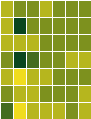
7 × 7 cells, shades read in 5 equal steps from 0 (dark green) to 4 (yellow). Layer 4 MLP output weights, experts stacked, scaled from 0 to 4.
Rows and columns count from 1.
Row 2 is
3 0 2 2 2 2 2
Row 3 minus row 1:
0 1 1 -1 0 0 0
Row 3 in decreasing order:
3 3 3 2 2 2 2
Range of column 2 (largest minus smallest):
4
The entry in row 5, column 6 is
2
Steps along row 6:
up same down same same up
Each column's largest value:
3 4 3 3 3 3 3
